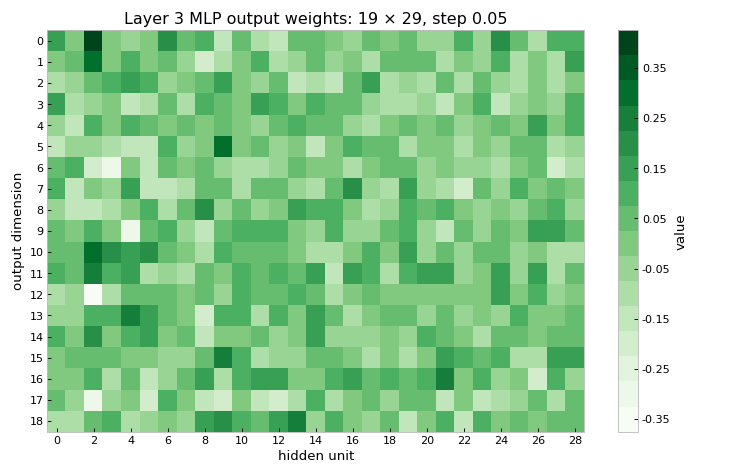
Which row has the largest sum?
11
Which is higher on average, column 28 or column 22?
column 28
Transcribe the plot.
Title: Layer 3 MLP output weights: 19 × 29, step 0.05
x-axis: hidden unit, ticks 0 2 4 6 8 10 12 14 16 18 20 22 24 26 28
y-axis: output dimension, ticks 0 1 2 3 4 5 6 7 8 9 10 11 12 13 14 15 16 17 18 (0 at the top)
Colour bar: value, ticks -0.35 -0.25 -0.15 -0.05 0.05 0.15 0.25 0.35
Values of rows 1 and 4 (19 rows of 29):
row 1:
0 0.05 0.3 0 0.1 0 0.05 -0.05 -0.2 -0.1 0 0.1 -0.1 -0.05 0.05 -0.05 0 -0.1 0.05 0.05 0.05 -0.1 0 -0.05 0.1 -0.1 0 -0.1 0.15
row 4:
-0.05 -0.15 0.1 0 0.1 0.05 0 0.05 0 0.05 0 -0.05 0.05 0.1 0.05 0.05 -0.05 -0.1 0 0.05 0 0.05 -0.05 0 0.05 0 0.15 0 0.1
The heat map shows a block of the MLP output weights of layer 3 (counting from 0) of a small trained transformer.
